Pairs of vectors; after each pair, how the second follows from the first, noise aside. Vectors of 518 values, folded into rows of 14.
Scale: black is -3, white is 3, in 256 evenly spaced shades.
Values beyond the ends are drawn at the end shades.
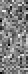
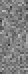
shrunk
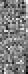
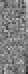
shrunk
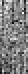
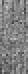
shrunk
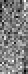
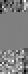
partly zeroed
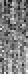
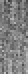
shrunk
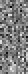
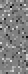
partly zeroed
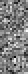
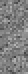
shrunk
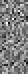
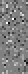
partly zeroed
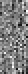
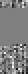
partly zeroed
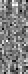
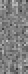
shrunk
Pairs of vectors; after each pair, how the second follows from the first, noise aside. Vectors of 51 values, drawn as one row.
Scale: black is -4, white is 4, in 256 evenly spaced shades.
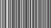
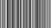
sign-scrambled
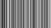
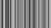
sign-scrambled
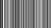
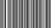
shuffled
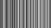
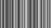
sign-scrambled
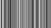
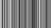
sign-scrambled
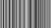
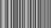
sign-scrambled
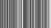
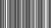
shuffled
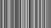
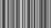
sign-scrambled
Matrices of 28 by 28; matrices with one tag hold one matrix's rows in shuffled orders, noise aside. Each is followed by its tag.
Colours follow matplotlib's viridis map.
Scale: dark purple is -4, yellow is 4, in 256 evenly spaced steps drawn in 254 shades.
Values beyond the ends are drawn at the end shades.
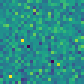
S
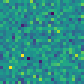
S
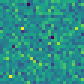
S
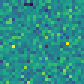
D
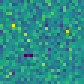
D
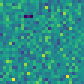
D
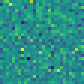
S
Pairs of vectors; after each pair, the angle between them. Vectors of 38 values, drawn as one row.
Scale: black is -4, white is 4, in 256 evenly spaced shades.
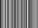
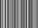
nearly parallel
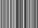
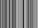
nearly opposite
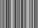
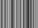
nearly opposite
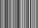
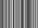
orthogonal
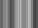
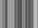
nearly opposite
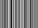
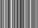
nearly opposite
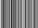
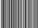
nearly parallel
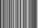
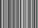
partly aligned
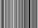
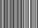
nearly opposite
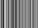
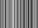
partly opposed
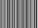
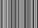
partly opposed
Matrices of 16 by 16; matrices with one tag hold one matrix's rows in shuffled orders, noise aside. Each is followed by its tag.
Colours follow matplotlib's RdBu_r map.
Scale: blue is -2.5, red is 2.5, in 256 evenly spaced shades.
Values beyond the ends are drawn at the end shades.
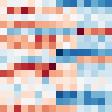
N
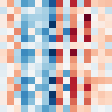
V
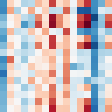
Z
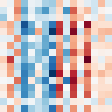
V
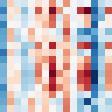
Z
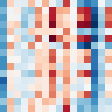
Z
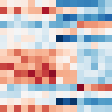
N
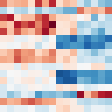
N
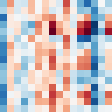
Z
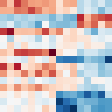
N
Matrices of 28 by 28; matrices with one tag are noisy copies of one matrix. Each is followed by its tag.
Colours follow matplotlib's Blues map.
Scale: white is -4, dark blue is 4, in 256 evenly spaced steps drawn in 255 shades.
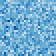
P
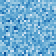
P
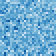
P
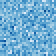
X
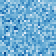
P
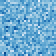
P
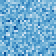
P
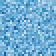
P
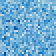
P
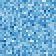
X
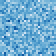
P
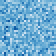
P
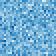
X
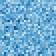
P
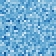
P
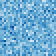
X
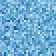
P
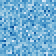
X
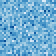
X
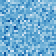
P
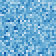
P
